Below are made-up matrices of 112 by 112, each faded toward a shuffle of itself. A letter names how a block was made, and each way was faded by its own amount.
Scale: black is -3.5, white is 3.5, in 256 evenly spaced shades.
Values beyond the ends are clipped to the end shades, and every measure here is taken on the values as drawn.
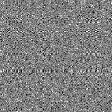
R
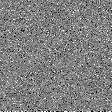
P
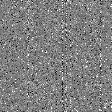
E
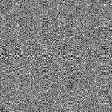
R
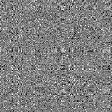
R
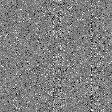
E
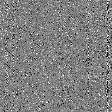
E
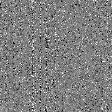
E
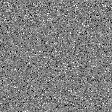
P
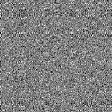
R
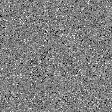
P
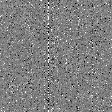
E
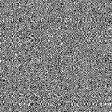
R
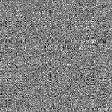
R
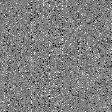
E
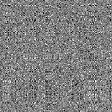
R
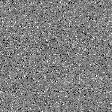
P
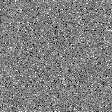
P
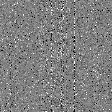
E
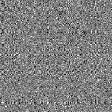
R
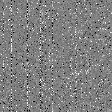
E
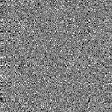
R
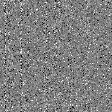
E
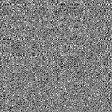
R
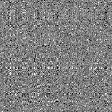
R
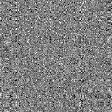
R
